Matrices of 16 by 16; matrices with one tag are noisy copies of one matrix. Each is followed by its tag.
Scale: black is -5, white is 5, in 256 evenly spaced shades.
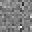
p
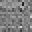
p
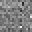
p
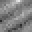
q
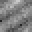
q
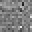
p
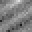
q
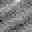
q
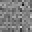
p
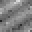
q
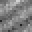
q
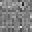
p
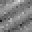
q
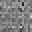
p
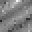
q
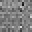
p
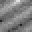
q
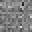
p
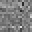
p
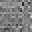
p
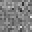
p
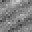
q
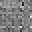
p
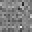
p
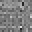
p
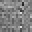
p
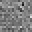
p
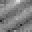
q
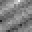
q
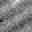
q
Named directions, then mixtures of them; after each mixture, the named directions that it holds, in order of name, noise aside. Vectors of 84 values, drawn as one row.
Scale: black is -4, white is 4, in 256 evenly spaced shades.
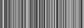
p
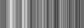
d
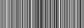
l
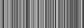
p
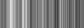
d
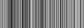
d, l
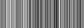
d, l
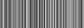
p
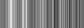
d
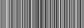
l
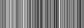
d, l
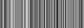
d, p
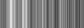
d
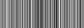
l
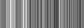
d, l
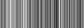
d, l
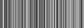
p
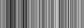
d, l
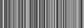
p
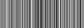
l
